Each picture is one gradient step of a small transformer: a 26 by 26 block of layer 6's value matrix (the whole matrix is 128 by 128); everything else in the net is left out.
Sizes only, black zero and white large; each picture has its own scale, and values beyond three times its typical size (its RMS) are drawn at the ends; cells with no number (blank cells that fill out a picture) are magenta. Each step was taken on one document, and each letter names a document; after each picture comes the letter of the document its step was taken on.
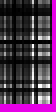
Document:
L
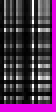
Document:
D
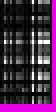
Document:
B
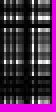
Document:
D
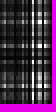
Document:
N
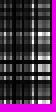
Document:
L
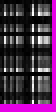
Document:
D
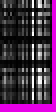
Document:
N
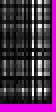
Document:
B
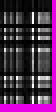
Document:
D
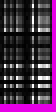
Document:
D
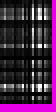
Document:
N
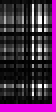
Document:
N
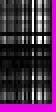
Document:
B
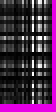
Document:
N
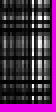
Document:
B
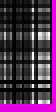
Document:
L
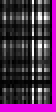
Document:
B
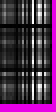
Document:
N
